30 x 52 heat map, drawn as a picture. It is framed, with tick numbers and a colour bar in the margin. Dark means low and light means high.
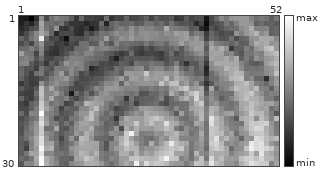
Values rise toward the bottom right. Columns 5 and 38 differ from the columns beside them. Rings spread out from the bottom middle. The ninth with the highest average is the bottom right. The values follow a bell shape. The top left is the ninth with the lowest average. Overall the values sit about 50% of the way up the scale.
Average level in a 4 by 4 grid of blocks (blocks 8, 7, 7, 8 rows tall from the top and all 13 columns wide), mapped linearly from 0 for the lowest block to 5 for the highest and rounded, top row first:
0112 | 1123 | 2234 | 3445
